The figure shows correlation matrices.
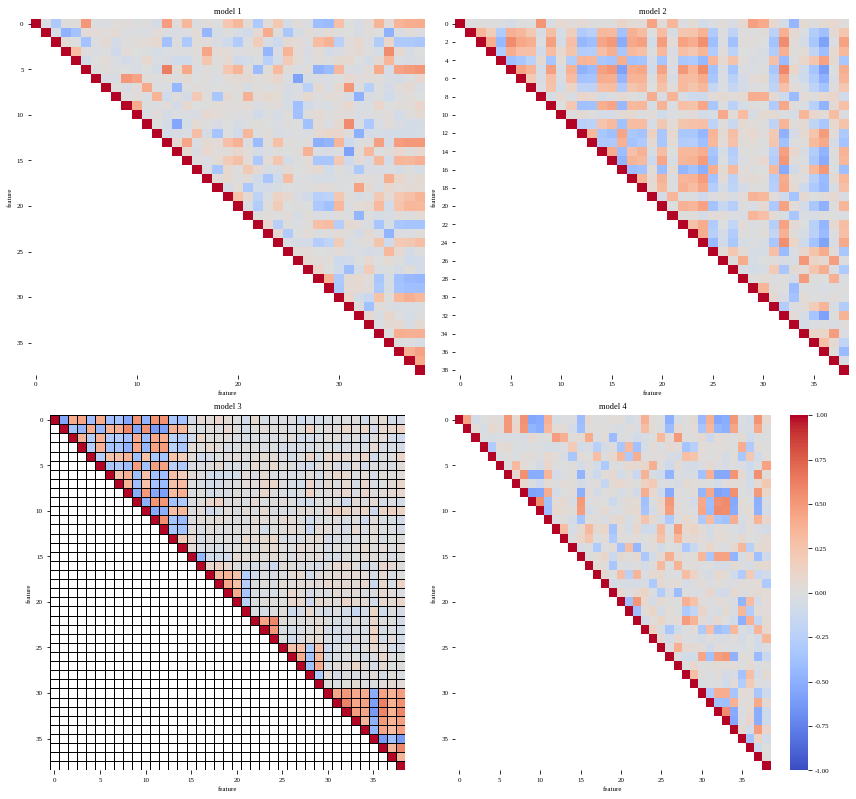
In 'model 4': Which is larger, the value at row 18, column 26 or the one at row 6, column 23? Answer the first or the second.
the second
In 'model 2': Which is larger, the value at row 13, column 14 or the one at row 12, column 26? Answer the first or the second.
the second
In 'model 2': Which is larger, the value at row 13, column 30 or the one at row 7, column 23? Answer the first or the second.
the second
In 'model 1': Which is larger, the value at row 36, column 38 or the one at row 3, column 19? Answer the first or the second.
the first
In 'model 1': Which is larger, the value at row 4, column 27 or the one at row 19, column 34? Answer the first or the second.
the second
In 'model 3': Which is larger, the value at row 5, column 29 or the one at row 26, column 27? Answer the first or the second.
the second
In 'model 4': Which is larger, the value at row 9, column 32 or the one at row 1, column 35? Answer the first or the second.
the first
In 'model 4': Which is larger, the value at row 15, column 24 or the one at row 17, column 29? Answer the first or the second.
the second
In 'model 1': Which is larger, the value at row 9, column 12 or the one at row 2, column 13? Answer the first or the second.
the first
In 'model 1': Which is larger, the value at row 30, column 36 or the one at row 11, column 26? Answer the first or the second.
the first
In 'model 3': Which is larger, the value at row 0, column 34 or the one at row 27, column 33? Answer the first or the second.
the second
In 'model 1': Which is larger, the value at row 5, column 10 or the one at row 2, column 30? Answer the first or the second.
the first
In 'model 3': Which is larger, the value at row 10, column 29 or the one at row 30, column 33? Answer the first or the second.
the second
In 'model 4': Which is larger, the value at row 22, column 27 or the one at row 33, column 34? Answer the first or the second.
the first
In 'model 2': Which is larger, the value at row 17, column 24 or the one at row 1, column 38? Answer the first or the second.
the first
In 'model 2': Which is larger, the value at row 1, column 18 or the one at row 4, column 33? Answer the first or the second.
the first
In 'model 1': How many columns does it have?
39
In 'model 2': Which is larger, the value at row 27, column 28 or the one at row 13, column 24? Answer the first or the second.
the first
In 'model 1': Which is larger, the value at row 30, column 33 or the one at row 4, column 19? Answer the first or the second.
the second
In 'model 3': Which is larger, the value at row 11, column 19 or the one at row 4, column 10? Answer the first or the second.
the second
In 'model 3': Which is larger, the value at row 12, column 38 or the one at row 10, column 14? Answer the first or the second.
the second
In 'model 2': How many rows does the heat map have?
39
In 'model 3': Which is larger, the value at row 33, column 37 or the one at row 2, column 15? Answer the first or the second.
the first
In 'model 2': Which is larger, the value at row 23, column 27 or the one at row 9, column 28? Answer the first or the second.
the second
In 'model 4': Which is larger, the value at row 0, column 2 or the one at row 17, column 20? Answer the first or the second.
the second
